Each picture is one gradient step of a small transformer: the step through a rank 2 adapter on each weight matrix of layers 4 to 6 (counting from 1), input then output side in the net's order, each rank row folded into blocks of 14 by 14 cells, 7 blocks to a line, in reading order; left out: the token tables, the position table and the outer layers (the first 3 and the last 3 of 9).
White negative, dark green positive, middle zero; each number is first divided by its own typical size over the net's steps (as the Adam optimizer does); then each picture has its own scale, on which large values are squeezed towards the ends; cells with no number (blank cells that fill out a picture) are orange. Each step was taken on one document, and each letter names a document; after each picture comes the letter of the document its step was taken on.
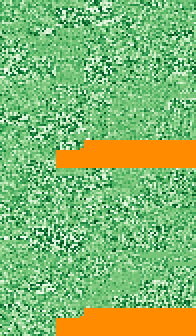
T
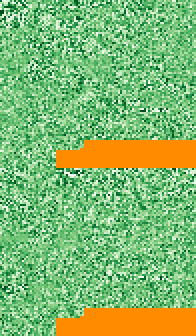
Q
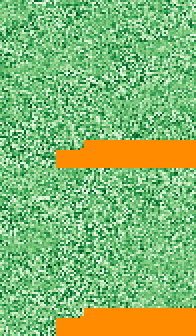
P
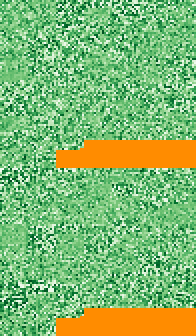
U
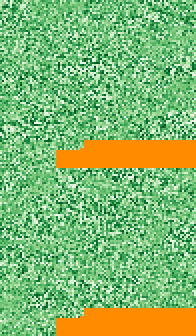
P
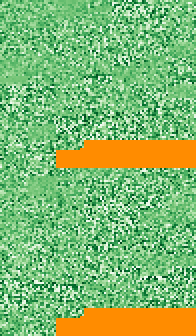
U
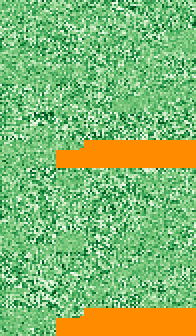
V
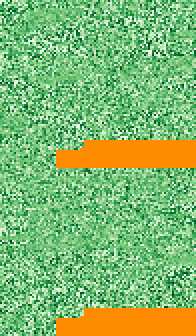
V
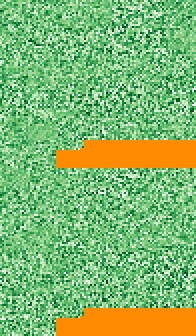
Q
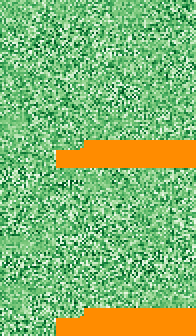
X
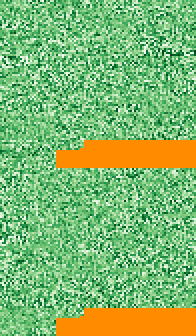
V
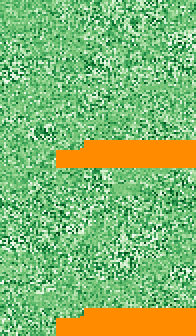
T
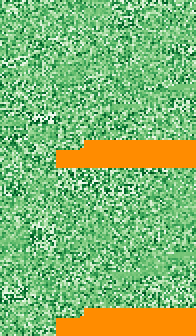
U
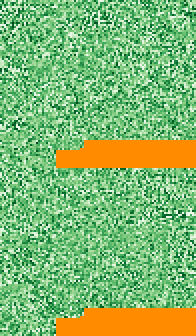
X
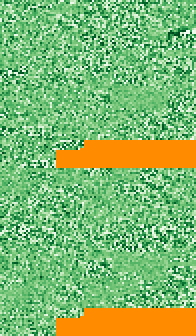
T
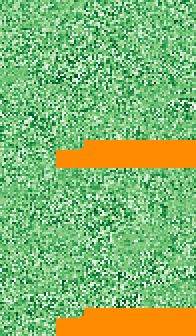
X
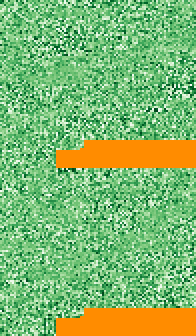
V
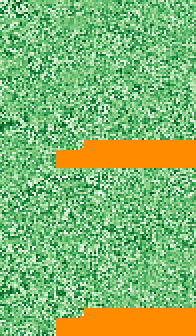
P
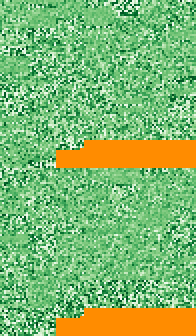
U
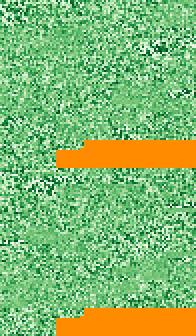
T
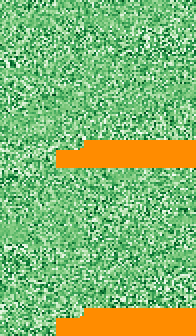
V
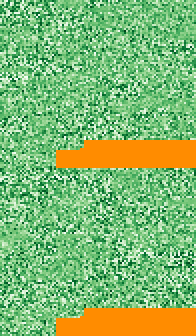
Q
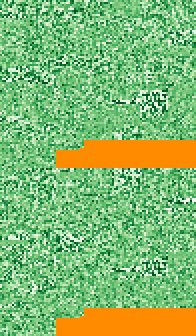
X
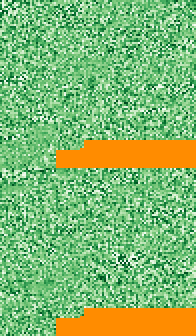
Q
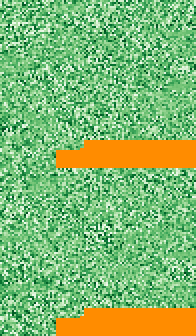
Q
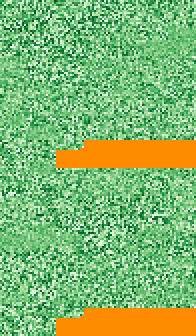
X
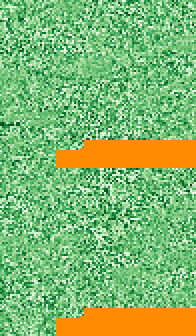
Q
